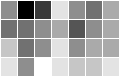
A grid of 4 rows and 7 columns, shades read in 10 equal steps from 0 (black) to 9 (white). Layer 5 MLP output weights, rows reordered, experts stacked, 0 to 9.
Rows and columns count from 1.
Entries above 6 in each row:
1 0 2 6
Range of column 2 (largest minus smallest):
5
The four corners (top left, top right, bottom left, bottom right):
5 6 8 8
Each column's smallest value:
4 0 2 6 3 4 6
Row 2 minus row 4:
-4 -1 -4 -2 -4 -2 -2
